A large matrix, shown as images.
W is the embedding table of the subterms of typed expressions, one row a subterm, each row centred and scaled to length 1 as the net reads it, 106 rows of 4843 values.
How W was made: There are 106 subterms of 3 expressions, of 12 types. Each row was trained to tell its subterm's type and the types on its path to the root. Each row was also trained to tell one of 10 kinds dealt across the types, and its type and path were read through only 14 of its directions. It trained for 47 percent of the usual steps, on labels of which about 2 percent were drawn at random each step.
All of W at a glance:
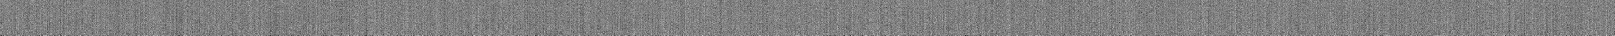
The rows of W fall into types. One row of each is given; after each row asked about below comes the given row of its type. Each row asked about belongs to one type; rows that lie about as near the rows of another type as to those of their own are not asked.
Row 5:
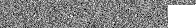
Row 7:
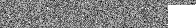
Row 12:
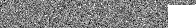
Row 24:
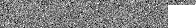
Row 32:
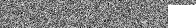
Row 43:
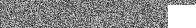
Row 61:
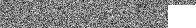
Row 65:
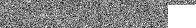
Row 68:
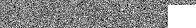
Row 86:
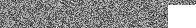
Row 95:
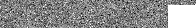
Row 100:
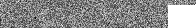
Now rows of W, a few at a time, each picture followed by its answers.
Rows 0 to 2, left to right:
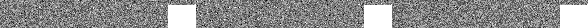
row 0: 43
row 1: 100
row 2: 32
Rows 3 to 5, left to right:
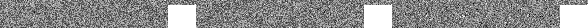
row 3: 86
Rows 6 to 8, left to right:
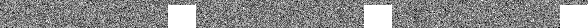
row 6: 12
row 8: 100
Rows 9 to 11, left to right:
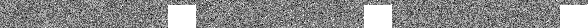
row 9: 100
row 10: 32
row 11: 95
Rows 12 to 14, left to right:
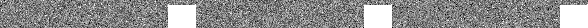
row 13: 100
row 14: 24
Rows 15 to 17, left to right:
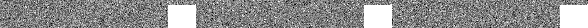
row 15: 95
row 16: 43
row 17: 5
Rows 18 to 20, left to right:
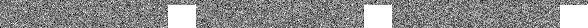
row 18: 5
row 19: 95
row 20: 61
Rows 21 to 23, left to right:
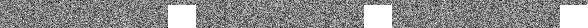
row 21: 24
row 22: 61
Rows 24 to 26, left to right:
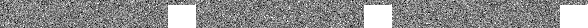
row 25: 12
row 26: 12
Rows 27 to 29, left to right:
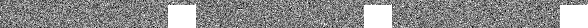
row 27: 32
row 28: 5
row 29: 43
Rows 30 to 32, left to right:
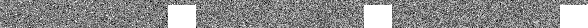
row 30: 5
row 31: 95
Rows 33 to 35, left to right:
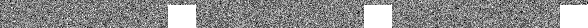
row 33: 68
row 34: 100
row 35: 86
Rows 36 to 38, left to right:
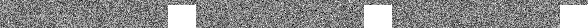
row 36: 65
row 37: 61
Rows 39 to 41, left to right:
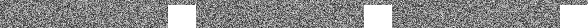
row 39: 61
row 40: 5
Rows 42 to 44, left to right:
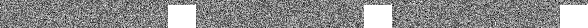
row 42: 65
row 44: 32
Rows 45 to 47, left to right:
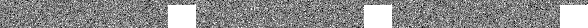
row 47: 7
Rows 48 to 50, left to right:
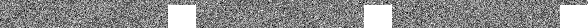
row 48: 95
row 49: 65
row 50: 5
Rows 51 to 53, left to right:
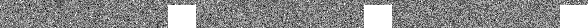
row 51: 68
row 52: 65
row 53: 32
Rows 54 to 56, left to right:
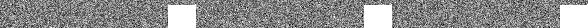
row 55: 68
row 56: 61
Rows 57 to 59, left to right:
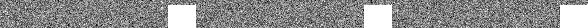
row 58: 95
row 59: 65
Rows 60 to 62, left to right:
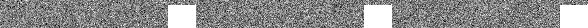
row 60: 86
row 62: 95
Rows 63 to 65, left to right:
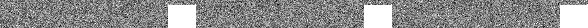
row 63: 65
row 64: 86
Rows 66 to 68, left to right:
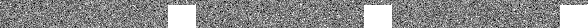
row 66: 32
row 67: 24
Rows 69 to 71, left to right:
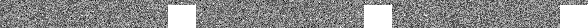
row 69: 32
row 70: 65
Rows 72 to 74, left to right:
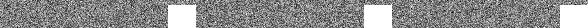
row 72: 100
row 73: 61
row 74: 24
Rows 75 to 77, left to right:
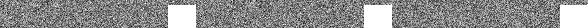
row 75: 86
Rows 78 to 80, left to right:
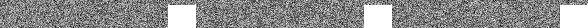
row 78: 12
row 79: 100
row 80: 61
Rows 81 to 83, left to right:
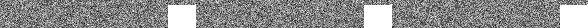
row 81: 100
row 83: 86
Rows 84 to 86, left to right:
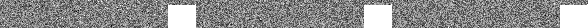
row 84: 86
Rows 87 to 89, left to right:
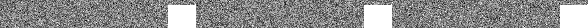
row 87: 32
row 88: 61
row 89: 100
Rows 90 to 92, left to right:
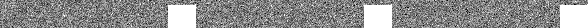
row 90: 65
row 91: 68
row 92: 5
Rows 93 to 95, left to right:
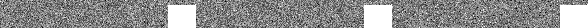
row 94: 7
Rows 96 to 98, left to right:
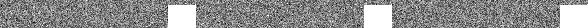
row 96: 61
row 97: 12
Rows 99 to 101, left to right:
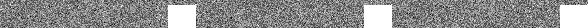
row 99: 95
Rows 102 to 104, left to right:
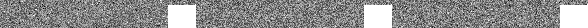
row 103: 65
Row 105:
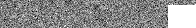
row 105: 32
